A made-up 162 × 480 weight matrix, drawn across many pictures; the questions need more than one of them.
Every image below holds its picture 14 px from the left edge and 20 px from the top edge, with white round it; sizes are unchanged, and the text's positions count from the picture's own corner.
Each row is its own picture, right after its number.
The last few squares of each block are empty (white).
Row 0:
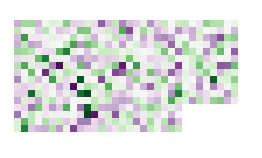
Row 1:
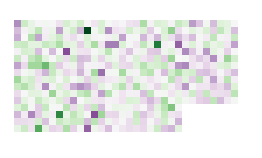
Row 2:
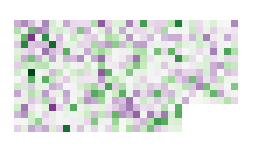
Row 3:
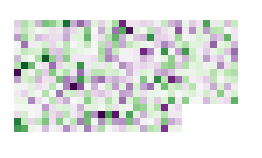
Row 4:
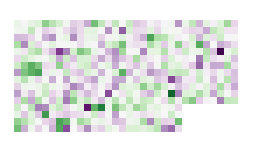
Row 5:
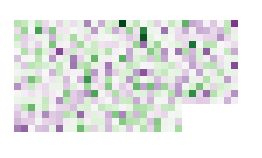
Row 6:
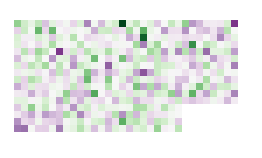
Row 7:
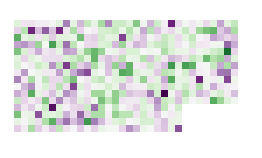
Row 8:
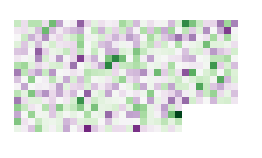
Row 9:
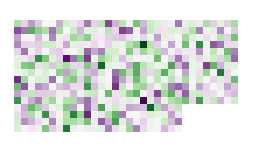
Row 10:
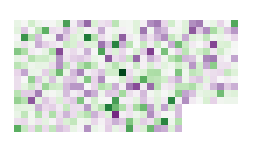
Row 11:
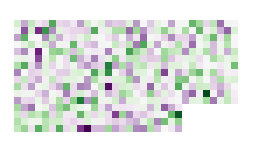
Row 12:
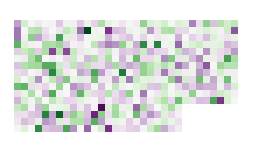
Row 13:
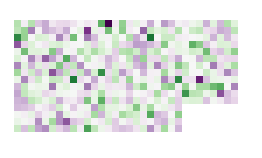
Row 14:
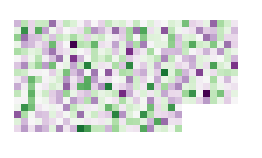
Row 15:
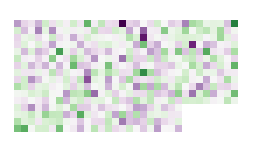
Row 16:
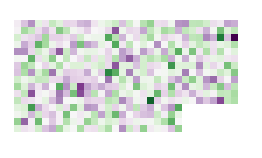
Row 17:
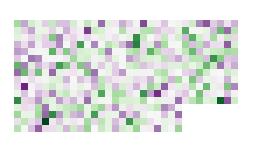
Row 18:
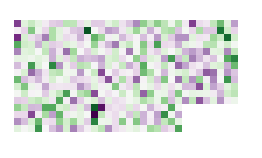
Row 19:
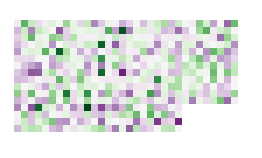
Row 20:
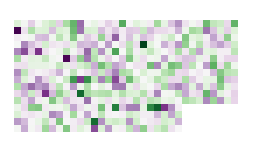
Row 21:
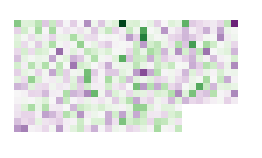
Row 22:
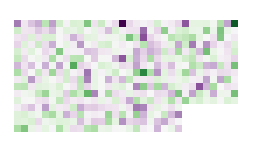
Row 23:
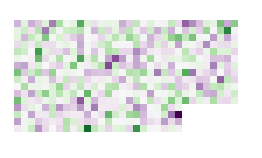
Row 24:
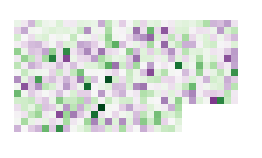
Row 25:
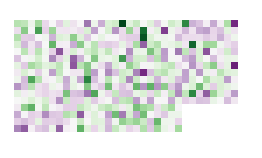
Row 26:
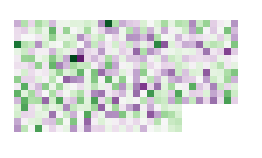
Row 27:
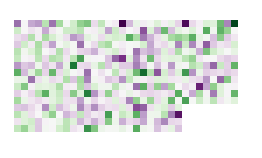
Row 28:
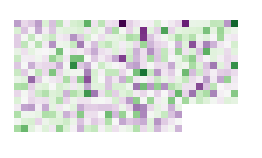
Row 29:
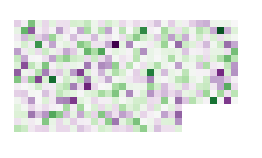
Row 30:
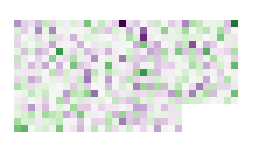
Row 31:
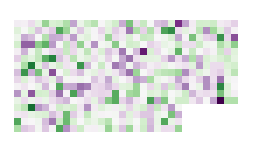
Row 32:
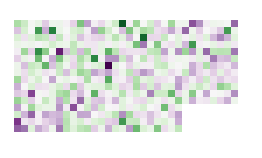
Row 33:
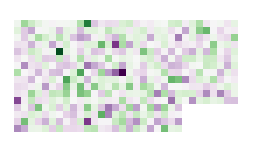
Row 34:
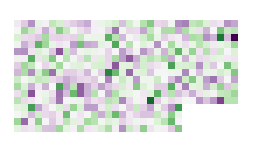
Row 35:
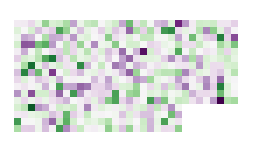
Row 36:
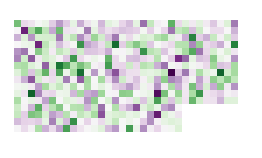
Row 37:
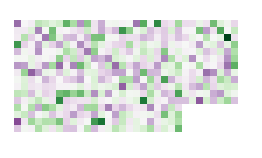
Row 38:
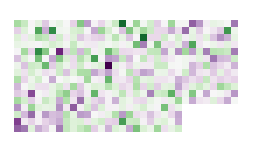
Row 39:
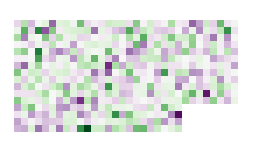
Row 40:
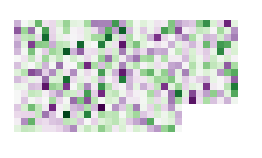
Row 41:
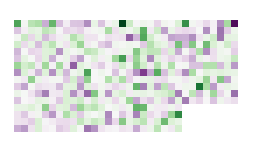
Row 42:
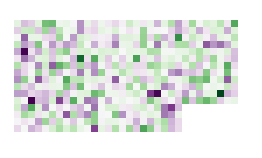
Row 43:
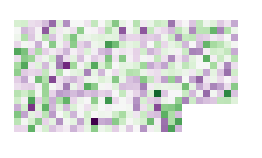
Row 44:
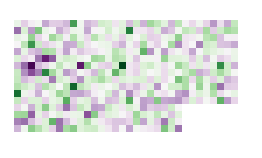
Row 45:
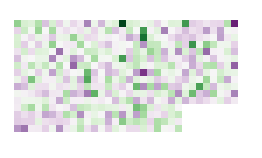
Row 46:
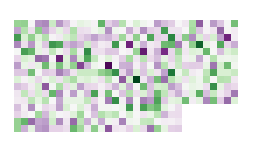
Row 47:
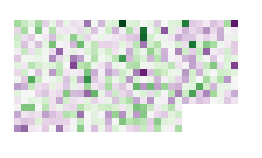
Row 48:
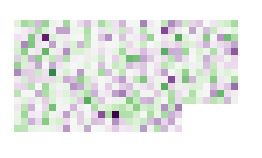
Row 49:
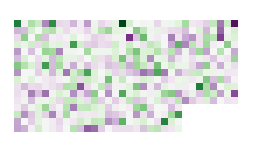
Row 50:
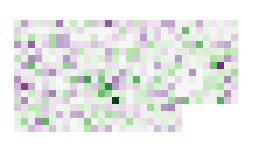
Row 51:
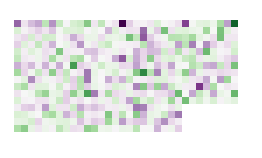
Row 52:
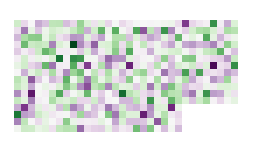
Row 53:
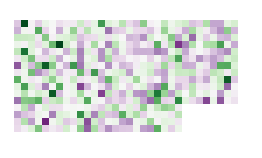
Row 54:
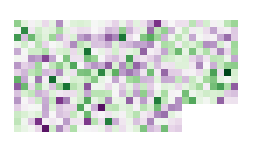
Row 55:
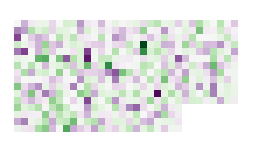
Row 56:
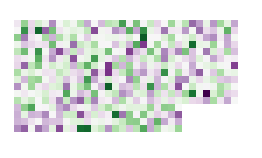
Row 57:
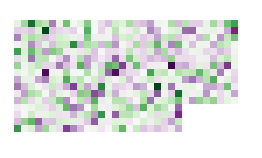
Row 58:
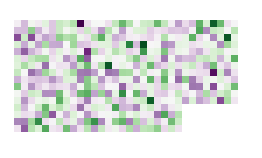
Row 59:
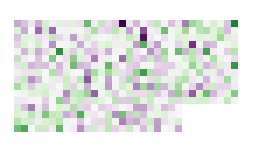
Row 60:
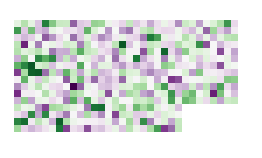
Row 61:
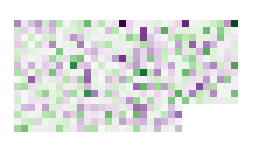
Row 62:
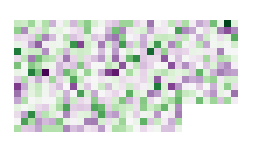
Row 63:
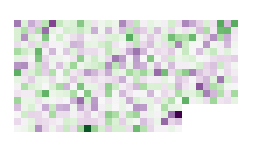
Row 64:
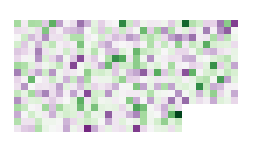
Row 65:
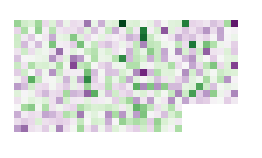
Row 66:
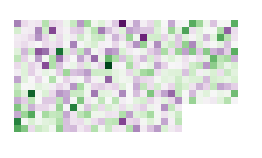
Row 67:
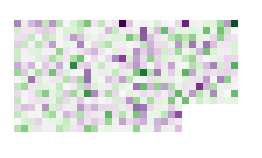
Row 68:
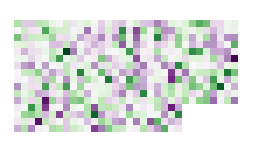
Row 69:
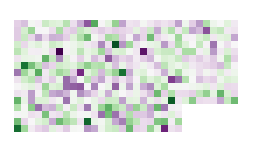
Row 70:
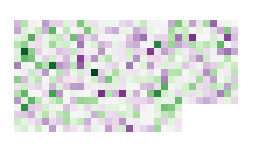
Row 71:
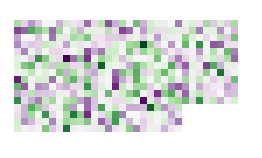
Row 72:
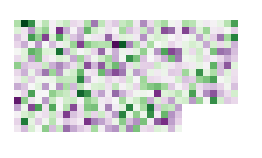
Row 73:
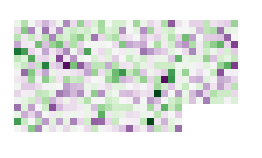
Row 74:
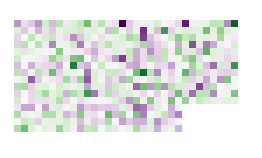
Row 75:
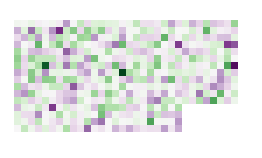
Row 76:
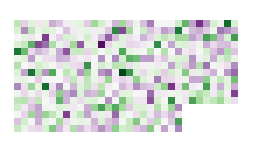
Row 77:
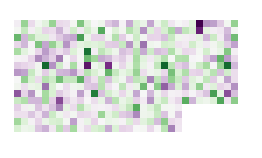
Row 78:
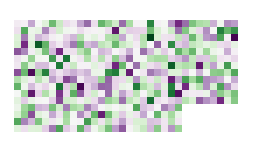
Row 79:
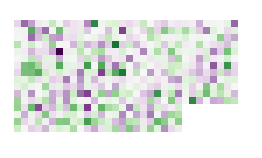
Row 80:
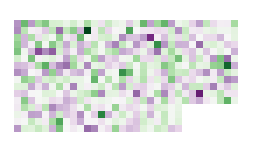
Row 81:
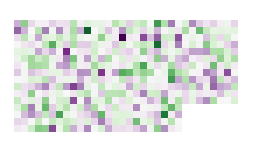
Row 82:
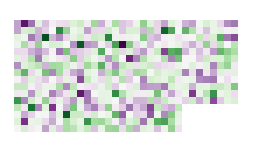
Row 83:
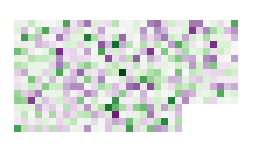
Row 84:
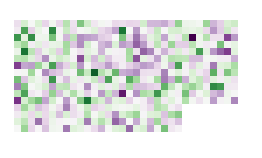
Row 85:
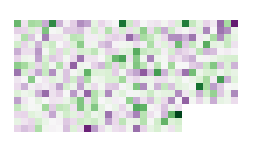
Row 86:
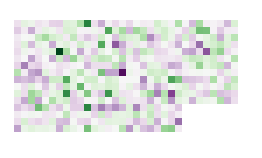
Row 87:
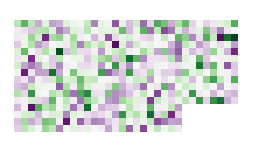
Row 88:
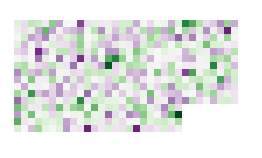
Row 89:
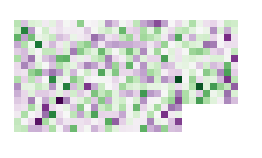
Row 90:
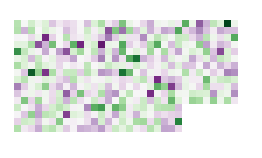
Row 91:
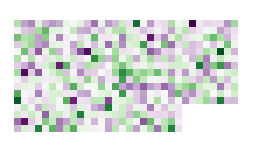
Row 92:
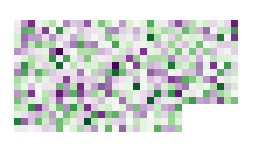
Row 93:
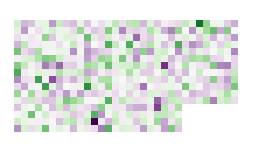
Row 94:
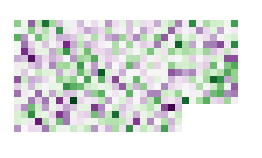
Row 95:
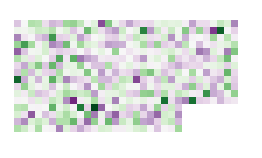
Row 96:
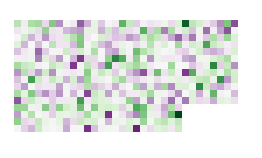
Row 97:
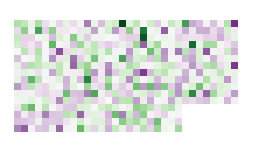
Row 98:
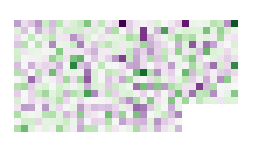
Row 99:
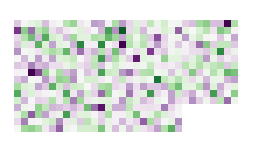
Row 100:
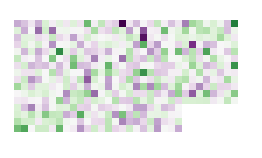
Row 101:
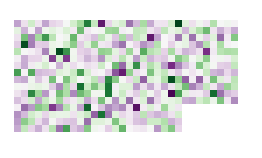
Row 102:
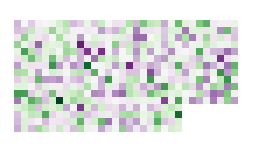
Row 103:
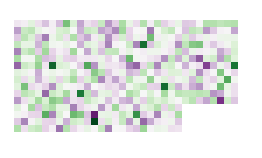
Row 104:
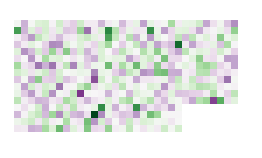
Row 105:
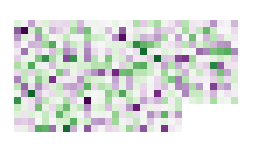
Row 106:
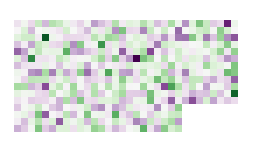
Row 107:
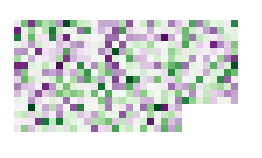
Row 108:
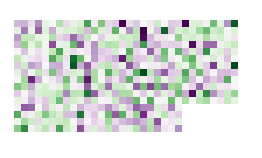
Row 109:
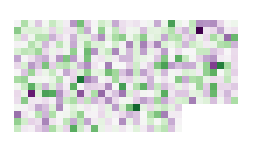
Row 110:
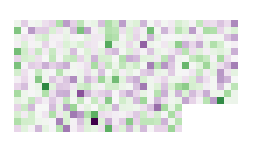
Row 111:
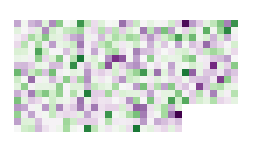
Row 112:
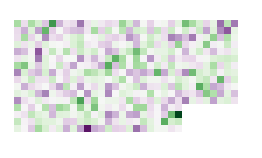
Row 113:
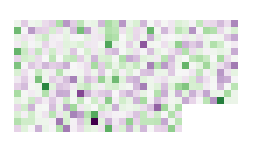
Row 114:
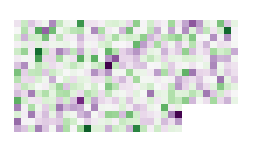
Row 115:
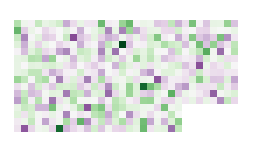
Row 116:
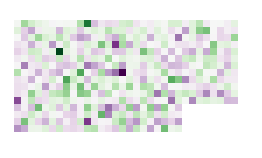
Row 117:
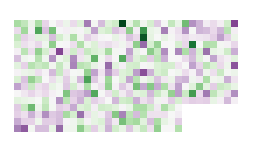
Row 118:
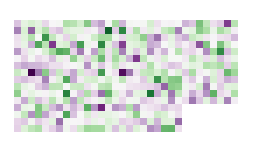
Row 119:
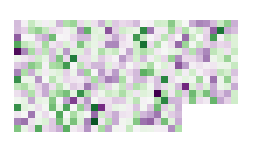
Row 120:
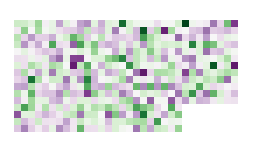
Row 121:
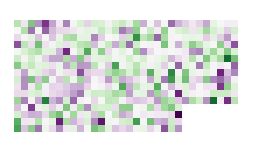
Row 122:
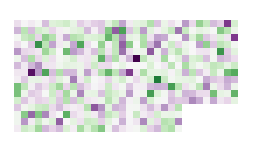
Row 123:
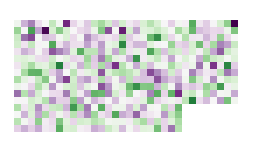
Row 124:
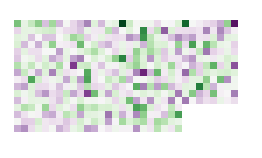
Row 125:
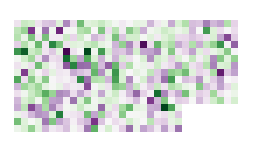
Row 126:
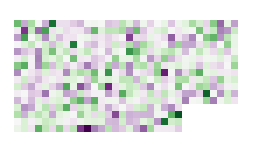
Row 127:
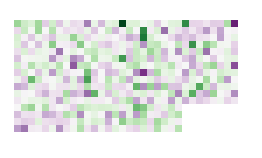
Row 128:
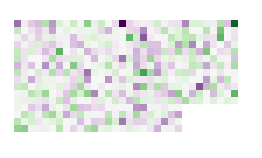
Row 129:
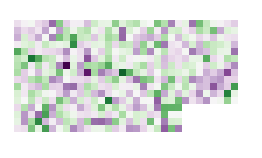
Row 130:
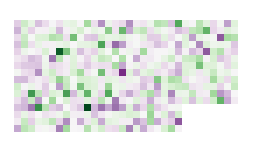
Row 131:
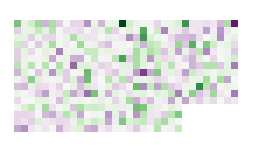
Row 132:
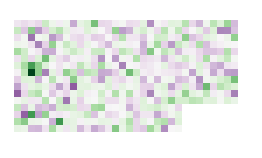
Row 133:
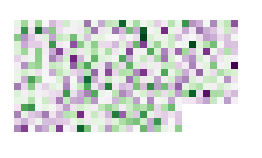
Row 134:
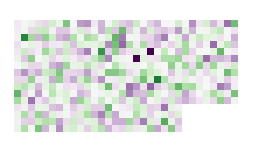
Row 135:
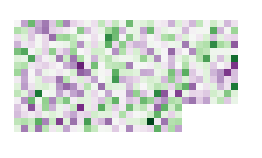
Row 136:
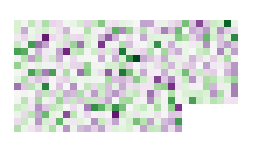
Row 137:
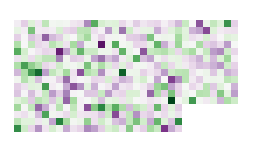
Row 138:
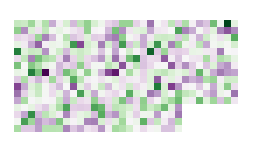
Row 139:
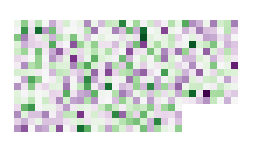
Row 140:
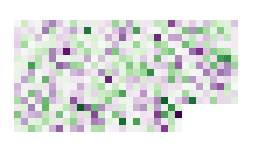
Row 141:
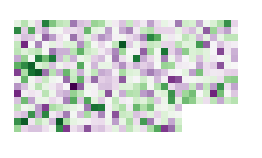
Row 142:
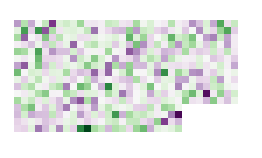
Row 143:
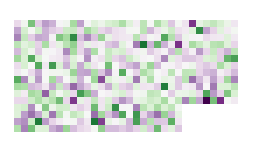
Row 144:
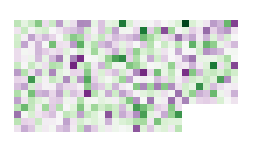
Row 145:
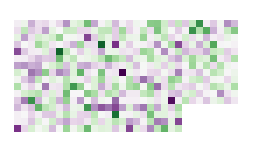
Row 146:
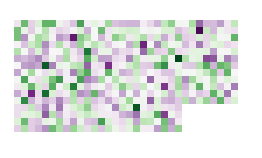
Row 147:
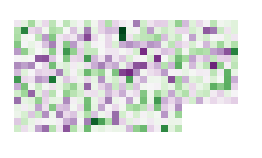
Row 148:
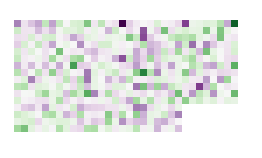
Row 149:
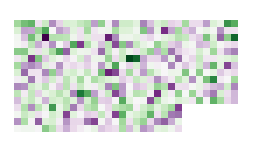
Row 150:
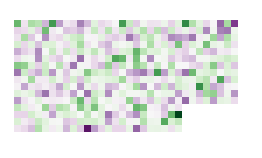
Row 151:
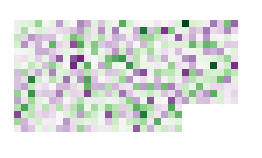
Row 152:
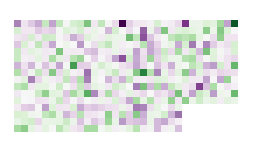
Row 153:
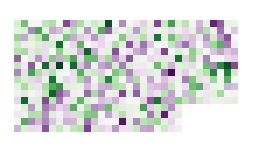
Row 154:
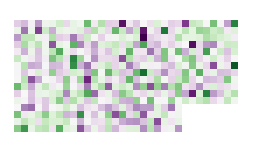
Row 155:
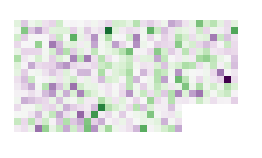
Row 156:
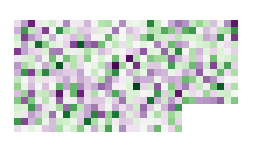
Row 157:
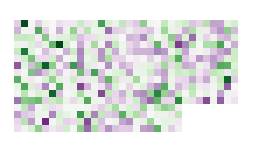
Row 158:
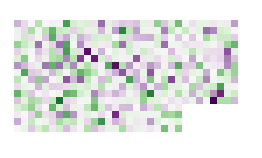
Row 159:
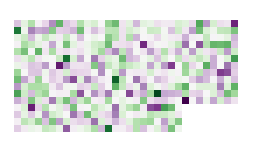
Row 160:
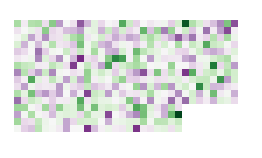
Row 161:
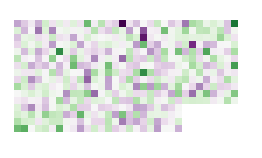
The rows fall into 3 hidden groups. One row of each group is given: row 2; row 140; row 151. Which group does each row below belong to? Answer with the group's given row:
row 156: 2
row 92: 2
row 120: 151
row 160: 151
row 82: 2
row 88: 151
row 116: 2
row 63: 151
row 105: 140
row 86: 2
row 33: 2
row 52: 151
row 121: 140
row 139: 151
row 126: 151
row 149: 2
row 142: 151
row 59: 151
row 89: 140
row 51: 151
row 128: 151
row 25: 151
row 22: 151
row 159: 140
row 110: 140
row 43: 140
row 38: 151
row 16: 2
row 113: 140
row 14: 151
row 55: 140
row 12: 140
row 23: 151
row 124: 151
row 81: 140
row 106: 2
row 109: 140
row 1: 140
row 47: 151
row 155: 140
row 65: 151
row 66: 151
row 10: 2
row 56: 151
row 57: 2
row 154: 151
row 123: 2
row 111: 151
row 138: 2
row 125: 140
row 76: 2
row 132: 2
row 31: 2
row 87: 2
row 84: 140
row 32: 151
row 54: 140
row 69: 2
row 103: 140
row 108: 151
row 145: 2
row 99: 2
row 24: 140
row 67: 151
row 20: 140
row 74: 151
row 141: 2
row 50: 140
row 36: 140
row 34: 2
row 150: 151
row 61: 151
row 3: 2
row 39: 151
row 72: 2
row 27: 151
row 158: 140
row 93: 140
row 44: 2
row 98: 151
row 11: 151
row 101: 2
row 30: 151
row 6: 151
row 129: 140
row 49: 151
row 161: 151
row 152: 151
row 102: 140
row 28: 151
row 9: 140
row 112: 151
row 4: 2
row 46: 140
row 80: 140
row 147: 140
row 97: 151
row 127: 151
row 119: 140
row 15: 151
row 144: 151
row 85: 151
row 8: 151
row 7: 140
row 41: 151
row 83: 2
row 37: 140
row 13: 140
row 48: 2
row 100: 151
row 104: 140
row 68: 140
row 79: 2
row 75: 140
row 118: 2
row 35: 2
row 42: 140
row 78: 2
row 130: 2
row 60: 2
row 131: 151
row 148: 151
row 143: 140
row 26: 140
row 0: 2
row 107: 140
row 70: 140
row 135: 140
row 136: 2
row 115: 2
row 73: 140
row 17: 140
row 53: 140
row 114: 151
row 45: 151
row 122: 2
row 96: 151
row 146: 140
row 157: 140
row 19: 2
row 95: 140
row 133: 151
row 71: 140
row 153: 140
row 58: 140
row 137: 2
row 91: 2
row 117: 151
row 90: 2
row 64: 151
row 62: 2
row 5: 151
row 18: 140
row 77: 140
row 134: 2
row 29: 140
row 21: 151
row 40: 2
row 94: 140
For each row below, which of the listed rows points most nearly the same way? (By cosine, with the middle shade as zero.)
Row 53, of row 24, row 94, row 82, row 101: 101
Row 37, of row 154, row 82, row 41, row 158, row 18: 158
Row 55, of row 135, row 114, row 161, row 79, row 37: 37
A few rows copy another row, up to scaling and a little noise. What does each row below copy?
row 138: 62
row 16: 34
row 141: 60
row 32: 38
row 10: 83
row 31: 35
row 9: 71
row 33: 116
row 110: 113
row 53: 157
